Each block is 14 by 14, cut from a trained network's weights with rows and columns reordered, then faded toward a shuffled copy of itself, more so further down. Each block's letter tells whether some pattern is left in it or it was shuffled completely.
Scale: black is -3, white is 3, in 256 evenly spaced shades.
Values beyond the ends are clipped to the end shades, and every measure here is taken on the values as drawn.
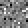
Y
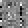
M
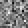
Y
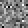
Y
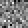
Y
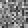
Y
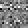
M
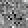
Y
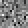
Y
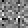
M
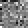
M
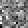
M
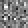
M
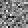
Y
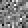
Y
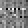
M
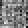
M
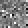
Y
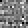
Y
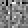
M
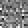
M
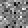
Y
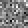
M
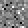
Y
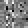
M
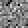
Y
